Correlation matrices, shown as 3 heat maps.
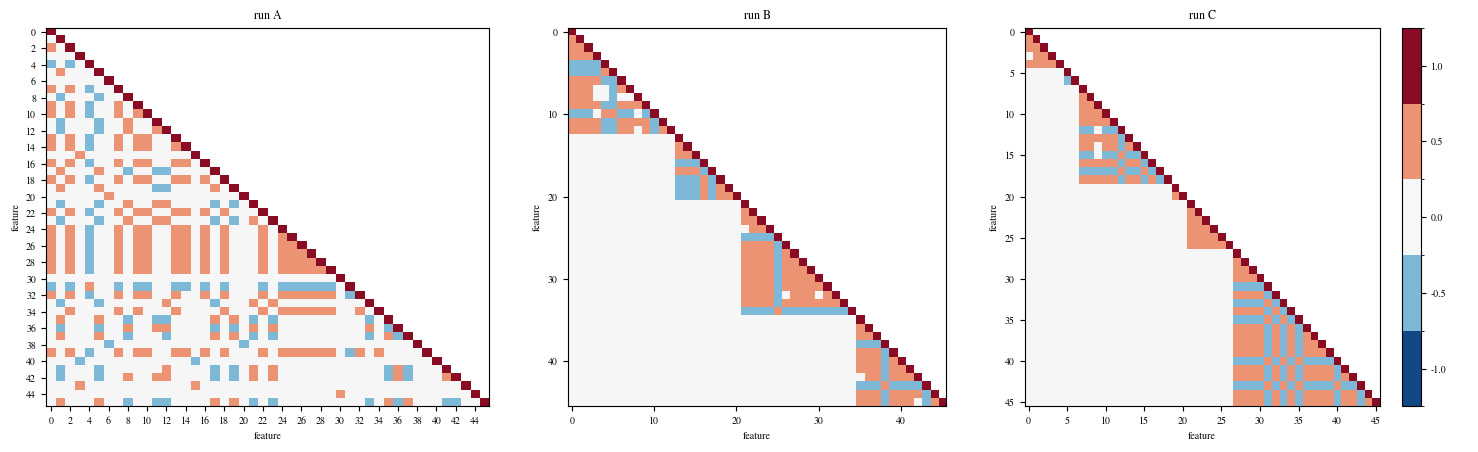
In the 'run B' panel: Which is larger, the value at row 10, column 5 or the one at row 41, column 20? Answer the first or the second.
the first
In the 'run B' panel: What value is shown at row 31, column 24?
0.5
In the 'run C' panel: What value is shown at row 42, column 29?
0.5
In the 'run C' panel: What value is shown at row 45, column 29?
0.5
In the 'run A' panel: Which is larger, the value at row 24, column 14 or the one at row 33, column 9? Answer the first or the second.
the first
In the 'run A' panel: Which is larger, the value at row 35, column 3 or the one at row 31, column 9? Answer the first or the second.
the first
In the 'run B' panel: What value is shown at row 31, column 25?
-0.5
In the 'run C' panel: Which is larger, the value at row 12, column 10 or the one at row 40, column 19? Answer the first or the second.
the second
